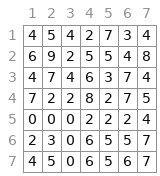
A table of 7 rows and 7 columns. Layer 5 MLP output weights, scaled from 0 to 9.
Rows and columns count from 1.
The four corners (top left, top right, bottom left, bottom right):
4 4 4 7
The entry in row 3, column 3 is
4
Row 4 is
7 2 2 8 2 7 5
